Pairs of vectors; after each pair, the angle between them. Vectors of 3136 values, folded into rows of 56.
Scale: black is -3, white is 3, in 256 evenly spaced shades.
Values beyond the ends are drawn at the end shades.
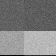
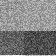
nearly opposite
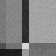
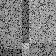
partly aligned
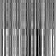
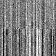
nearly opposite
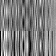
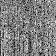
partly aligned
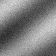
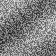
partly aligned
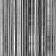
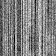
nearly opposite
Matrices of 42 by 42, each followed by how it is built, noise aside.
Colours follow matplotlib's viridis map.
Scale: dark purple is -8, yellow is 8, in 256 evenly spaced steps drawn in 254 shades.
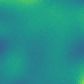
smooth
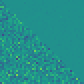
lower triangular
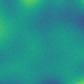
smooth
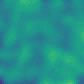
smooth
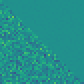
lower triangular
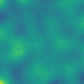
smooth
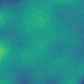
smooth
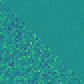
lower triangular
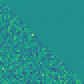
lower triangular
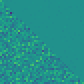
lower triangular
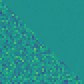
lower triangular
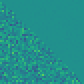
lower triangular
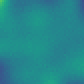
smooth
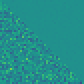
lower triangular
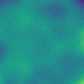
smooth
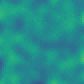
smooth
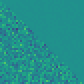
lower triangular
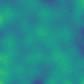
smooth
